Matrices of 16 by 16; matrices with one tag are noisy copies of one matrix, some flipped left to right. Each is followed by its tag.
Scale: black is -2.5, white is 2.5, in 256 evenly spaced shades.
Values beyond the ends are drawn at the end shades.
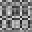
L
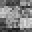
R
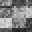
R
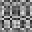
L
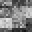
R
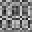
L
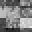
R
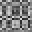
L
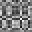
L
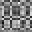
L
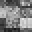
R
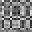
L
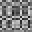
L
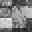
R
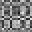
L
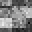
R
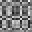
L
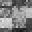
R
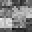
R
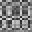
L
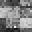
R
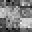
R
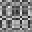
L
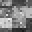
R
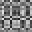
L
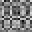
L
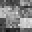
R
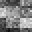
R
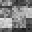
R
